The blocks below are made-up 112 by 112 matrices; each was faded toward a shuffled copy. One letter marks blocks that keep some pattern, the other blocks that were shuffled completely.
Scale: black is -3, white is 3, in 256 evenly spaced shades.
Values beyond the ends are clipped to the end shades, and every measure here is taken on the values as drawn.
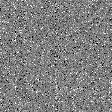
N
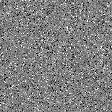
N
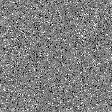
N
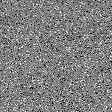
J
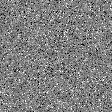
J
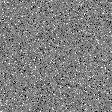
J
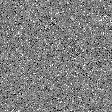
N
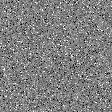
J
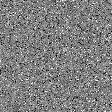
J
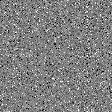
N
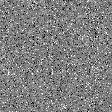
N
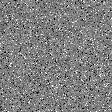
J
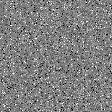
N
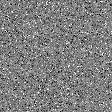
J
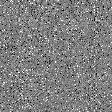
N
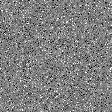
N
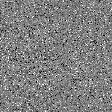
N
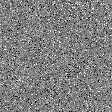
N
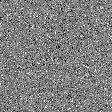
J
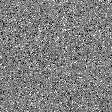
J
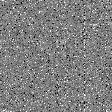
N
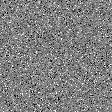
J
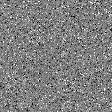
N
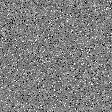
J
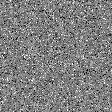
N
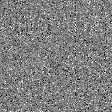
N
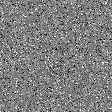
J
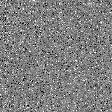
N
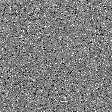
J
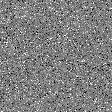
J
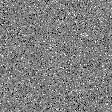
J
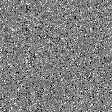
N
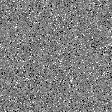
N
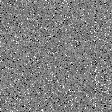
N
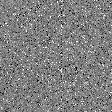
N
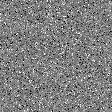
J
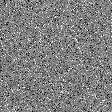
J
